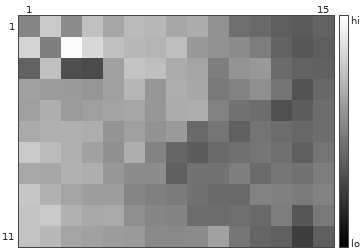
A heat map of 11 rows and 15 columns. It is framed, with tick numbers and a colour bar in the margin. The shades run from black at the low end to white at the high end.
Slope: up to the left. Odd patch: rougher, in the top left. Roughest part: top left. Stripes: none.
